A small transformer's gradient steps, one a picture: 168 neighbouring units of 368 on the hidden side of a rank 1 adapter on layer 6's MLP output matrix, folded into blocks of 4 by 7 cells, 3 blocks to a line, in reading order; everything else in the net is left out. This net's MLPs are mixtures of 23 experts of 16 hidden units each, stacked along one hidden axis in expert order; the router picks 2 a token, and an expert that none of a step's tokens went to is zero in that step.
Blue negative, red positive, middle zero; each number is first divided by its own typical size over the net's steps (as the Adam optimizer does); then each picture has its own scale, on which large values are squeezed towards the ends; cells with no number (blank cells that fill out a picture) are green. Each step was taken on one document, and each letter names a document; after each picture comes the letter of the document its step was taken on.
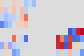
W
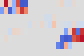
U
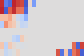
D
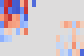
D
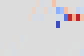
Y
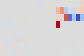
Y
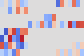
U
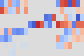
U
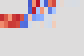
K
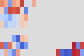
D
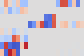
U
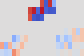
W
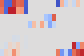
D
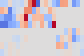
Y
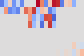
D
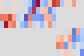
Y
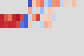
K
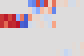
K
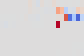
Y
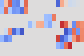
U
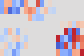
D
